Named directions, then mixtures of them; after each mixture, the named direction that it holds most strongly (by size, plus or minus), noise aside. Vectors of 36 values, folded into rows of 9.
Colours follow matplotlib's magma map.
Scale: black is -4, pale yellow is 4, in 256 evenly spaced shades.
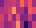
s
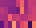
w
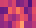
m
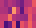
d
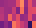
w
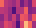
s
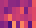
w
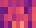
m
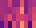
w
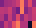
w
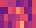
m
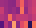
w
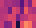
d
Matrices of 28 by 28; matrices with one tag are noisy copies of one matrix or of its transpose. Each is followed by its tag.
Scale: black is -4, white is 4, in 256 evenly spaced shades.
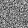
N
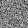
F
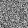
F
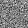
N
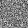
F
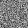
F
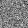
F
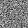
N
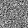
N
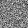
F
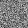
F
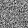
N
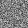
F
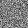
F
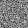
F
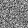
N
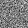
N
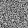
F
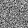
N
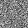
N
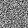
N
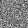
F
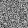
F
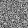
F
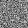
F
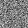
N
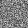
F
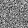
N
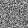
N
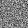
F
